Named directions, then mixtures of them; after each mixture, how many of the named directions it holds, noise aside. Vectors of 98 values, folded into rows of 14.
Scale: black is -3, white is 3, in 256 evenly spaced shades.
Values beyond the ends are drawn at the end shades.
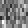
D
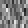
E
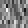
one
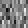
two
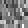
two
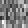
one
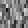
one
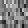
two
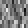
one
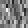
one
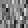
one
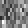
one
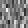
one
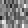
two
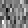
two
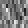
one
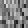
two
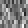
one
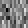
two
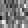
two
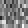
two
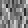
one
